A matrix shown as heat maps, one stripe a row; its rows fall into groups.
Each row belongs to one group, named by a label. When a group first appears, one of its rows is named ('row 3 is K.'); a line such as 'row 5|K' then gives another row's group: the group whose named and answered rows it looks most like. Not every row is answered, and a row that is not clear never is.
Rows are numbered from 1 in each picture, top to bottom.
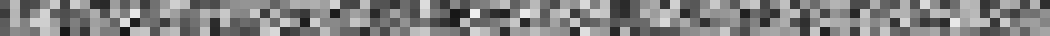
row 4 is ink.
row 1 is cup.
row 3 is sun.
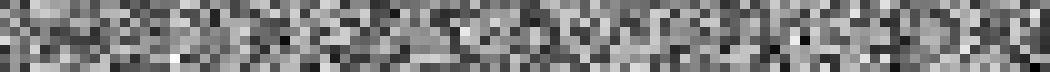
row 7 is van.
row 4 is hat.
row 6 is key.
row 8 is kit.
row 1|kit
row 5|hat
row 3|cup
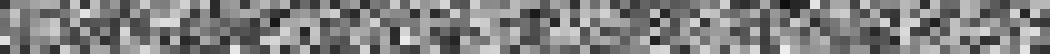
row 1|ink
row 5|sun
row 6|key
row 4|sun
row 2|cup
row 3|van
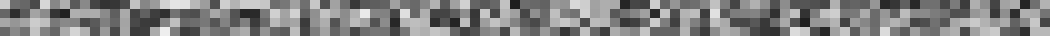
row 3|sun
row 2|sun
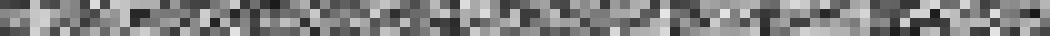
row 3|sun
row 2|van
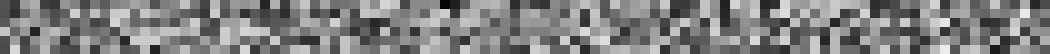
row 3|hat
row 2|key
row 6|hat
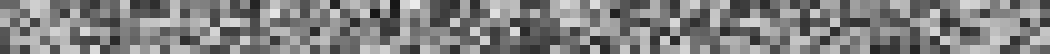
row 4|kit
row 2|sun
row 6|key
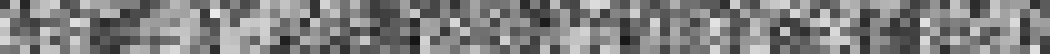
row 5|cup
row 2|kit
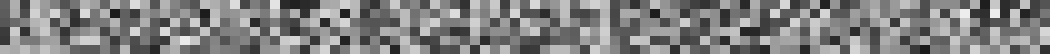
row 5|kit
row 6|sun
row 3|hat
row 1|ink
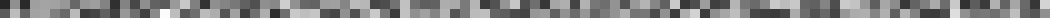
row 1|kit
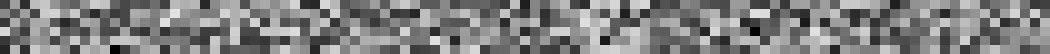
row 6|kit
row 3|ink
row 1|kit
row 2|cup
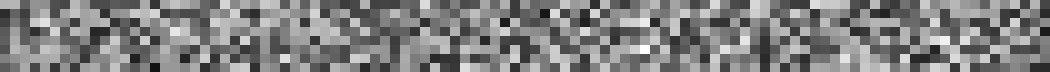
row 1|cup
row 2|key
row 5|hat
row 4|cup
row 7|sun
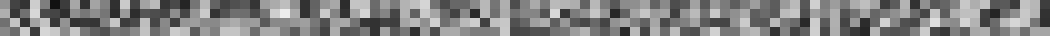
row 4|cup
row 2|sun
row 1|sun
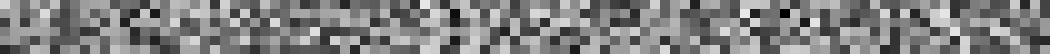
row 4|van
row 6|key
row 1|cup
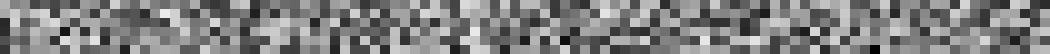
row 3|kit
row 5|key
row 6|ink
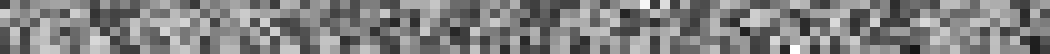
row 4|ink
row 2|cup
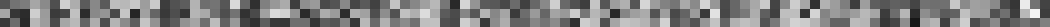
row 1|key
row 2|sun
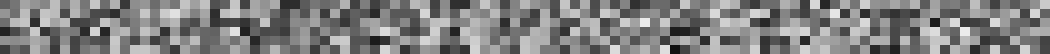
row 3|van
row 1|ink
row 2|cup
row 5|hat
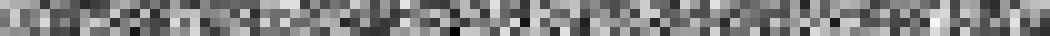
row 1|sun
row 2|hat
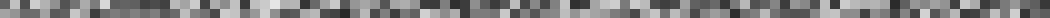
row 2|cup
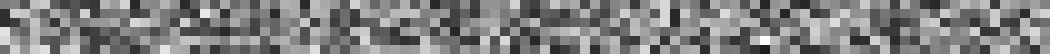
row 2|van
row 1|sun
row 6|van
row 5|cup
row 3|key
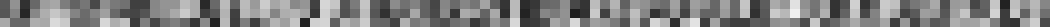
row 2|kit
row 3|sun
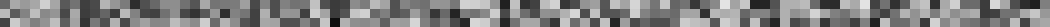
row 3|ink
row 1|van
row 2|sun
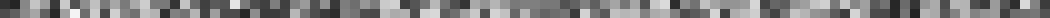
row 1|key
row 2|key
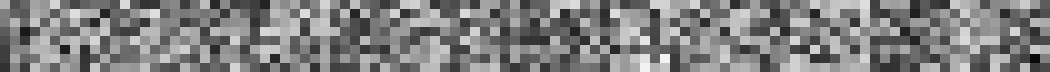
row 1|sun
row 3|van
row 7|van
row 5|key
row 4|kit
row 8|key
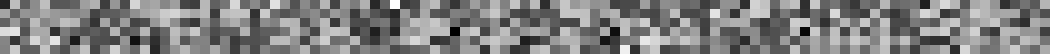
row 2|cup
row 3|van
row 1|ink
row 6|hat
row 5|sun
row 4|hat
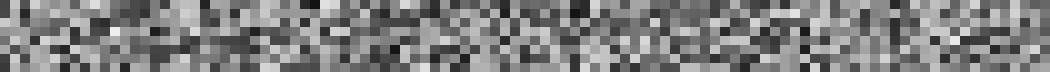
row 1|kit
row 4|hat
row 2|kit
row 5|van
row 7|kit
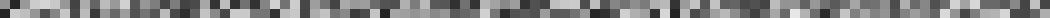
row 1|sun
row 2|van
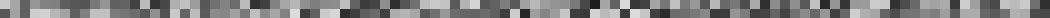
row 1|hat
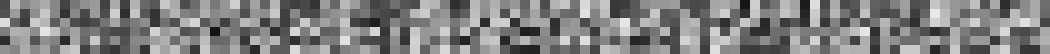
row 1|ink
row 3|hat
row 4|van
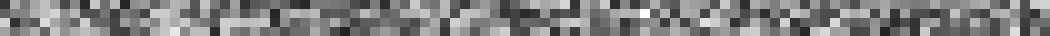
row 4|cup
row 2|van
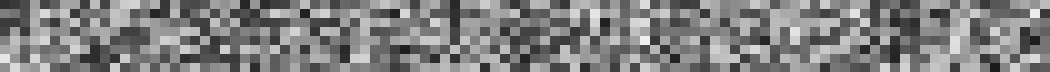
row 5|van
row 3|key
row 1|key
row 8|hat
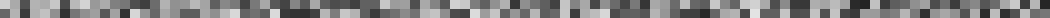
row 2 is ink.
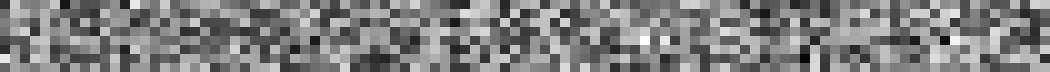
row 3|hat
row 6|ink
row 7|hat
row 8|ink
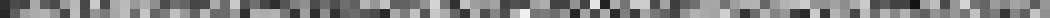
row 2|ink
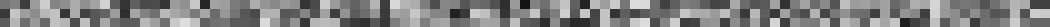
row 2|ink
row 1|kit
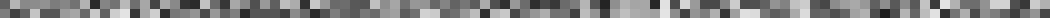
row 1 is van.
